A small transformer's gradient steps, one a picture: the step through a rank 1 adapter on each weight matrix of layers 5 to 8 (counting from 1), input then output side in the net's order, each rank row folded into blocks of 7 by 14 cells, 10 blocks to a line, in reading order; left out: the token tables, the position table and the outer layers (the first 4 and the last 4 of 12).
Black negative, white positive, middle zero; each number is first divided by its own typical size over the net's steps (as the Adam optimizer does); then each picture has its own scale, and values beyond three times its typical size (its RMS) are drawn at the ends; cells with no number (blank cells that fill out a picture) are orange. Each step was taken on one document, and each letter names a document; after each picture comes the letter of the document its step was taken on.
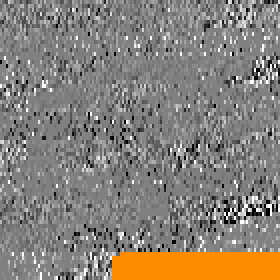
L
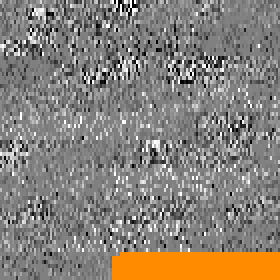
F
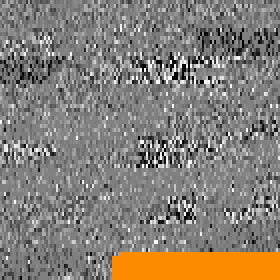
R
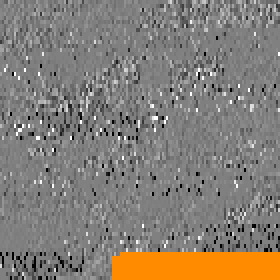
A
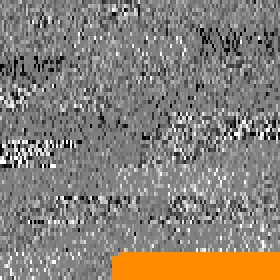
R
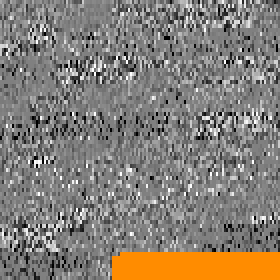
F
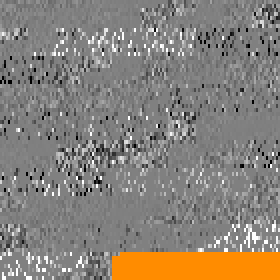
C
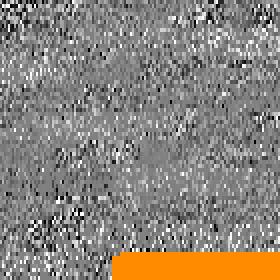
R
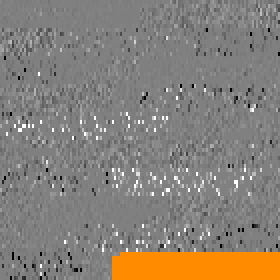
A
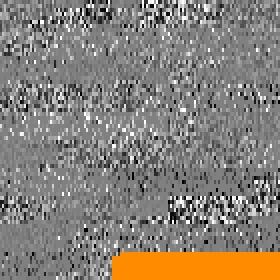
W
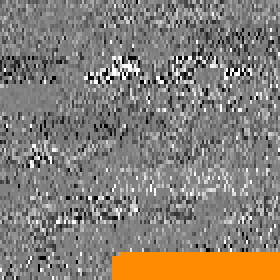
R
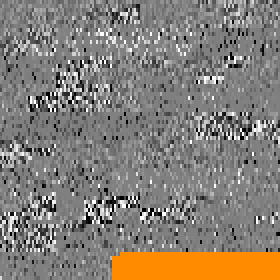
F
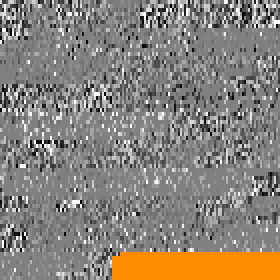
W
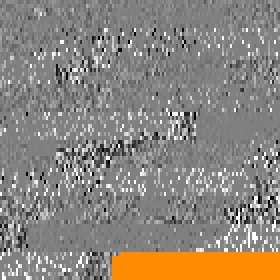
C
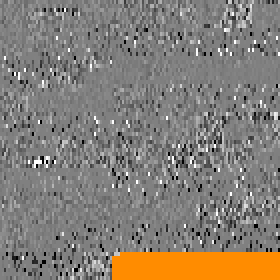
L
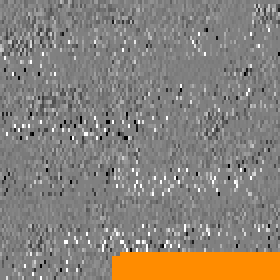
A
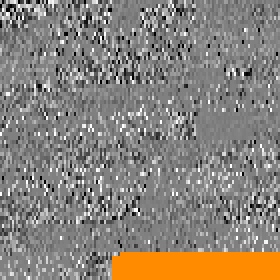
C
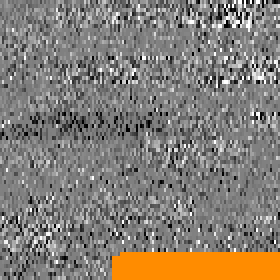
F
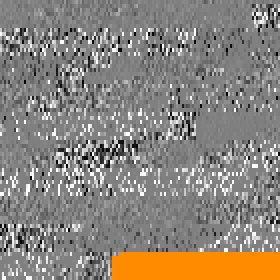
C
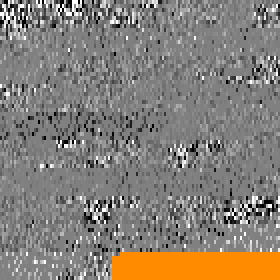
L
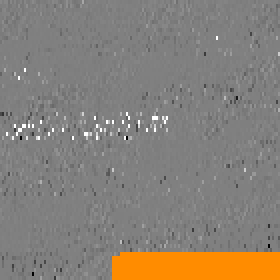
A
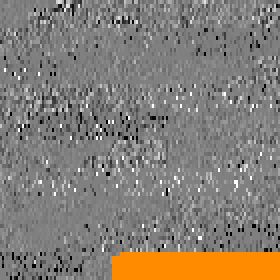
A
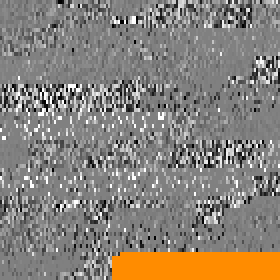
W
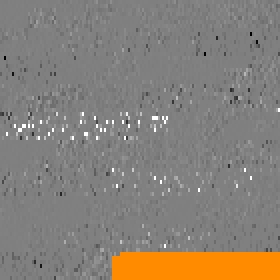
A
